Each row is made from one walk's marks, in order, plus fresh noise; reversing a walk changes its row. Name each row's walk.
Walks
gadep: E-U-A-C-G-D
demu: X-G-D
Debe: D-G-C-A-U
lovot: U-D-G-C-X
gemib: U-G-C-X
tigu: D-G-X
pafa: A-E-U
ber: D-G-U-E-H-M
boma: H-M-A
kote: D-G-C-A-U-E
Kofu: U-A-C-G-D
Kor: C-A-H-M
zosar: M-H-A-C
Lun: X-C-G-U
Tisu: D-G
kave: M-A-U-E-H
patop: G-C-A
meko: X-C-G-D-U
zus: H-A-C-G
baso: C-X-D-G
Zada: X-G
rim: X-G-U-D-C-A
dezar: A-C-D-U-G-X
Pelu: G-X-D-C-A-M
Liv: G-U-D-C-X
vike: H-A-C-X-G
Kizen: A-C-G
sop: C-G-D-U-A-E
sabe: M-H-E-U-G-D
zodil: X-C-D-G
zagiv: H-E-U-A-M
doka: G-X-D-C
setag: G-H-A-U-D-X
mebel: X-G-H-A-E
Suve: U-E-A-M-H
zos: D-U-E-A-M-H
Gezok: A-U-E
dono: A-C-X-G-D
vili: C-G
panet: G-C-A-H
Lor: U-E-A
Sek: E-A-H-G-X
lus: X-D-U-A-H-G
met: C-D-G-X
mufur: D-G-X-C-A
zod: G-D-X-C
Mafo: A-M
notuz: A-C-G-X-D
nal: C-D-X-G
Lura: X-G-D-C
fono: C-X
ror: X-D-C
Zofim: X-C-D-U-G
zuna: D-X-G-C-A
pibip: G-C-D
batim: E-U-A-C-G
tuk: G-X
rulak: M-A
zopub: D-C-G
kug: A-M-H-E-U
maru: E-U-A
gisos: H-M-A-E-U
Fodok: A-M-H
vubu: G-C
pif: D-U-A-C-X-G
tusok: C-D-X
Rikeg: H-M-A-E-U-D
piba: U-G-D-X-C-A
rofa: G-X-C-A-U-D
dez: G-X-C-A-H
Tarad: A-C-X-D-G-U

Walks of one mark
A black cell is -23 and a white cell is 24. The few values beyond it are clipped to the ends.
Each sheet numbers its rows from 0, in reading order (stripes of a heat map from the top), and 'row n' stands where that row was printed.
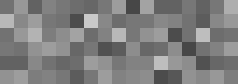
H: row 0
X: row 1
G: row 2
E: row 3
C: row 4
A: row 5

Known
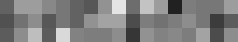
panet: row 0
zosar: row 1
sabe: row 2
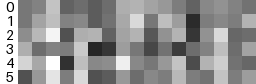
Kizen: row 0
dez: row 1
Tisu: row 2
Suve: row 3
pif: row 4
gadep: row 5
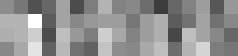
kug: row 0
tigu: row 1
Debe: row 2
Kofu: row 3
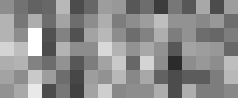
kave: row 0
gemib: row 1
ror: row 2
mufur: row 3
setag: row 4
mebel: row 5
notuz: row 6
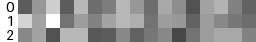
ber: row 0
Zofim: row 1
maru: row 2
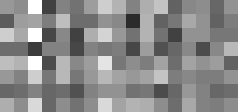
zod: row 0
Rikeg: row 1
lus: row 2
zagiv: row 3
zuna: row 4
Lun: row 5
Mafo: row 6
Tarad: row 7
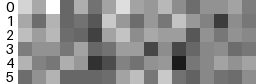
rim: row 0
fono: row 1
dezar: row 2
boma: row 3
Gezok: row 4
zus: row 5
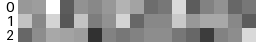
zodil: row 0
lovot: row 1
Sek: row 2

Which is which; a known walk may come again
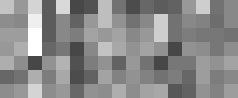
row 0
zos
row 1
Lura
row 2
met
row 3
dono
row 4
Lor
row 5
batim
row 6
tuk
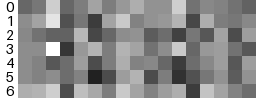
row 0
vili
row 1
notuz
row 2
kave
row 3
zopub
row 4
kug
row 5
Fodok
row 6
Debe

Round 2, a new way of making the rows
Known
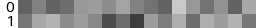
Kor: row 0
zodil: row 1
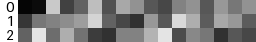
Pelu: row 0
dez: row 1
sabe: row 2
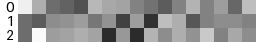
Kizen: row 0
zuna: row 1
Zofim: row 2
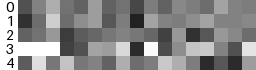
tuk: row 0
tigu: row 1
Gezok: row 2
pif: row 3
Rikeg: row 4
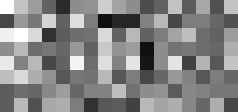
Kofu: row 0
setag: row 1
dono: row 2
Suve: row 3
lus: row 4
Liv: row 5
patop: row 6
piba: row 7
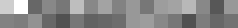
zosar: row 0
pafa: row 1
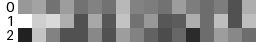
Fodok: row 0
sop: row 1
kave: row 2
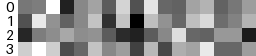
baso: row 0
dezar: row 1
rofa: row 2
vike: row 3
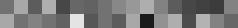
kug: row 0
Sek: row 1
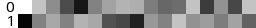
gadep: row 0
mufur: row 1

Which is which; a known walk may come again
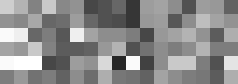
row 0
zod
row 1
nal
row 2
zus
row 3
Lura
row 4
pif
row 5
Mafo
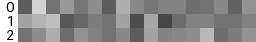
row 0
rulak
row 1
fono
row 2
Tisu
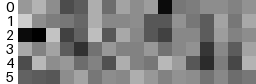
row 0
Lor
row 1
vili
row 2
Pelu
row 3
maru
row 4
gisos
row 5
panet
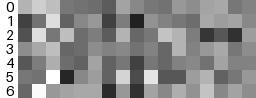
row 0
demu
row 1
met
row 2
Rikeg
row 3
Zada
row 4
tuk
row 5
baso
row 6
Zofim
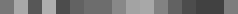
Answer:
kug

